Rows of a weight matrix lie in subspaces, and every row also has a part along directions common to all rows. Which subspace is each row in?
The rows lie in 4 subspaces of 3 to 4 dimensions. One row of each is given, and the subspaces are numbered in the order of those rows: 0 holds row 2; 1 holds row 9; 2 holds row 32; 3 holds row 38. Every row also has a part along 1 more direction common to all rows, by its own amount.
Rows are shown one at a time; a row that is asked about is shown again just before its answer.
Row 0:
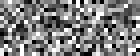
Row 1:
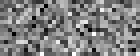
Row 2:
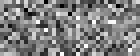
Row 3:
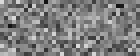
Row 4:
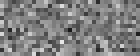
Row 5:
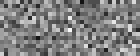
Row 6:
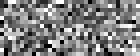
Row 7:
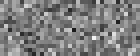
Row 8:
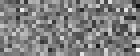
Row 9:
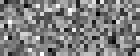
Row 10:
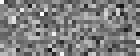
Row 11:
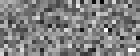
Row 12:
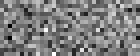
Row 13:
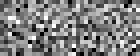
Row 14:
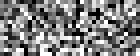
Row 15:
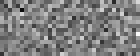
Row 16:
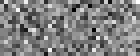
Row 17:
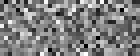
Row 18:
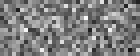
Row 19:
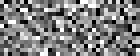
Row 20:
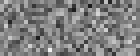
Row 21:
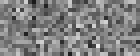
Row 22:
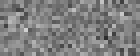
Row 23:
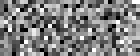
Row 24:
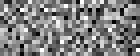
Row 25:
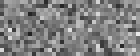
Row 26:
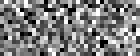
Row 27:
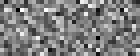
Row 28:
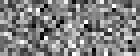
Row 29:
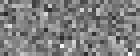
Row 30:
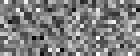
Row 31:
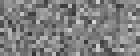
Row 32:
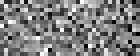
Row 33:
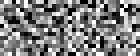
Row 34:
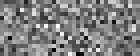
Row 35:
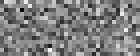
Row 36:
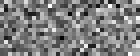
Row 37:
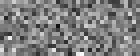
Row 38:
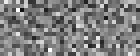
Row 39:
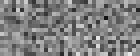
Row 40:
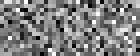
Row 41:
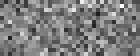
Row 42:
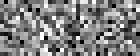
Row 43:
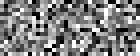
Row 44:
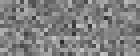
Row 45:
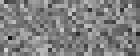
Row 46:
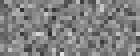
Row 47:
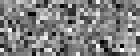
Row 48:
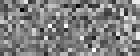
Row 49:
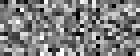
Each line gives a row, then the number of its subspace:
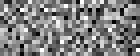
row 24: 1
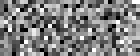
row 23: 1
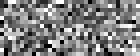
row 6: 2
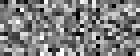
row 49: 3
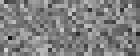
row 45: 2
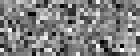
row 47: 2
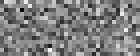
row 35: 0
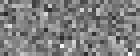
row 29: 0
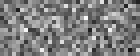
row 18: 1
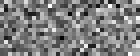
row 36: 0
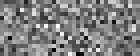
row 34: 0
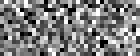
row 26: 2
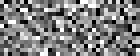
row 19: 2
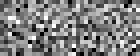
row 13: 3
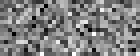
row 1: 3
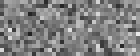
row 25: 2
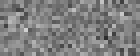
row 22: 1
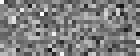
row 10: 0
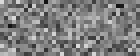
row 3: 0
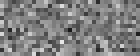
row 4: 2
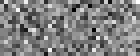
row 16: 1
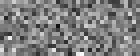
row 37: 0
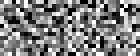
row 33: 3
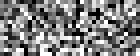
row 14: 3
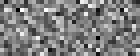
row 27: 2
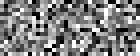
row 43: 0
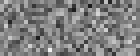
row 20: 1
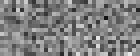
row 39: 3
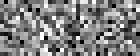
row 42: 3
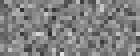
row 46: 1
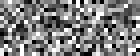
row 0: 1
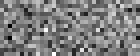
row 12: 0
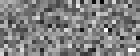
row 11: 1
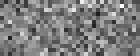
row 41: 0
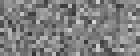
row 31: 2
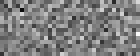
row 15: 1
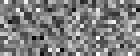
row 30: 3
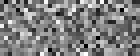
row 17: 0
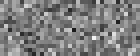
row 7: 1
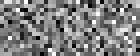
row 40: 0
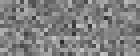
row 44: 3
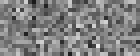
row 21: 3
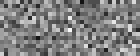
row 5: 2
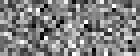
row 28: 3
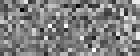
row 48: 1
